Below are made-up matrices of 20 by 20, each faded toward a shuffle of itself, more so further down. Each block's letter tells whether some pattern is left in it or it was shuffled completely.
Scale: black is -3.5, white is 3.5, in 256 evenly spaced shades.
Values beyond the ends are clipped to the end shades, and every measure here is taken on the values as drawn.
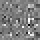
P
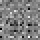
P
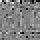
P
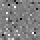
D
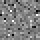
D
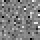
D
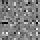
P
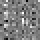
P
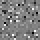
D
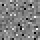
D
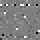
P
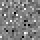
D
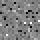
D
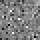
D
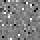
D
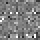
P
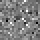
D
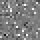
D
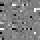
P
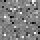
D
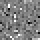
D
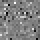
P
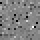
D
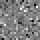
D
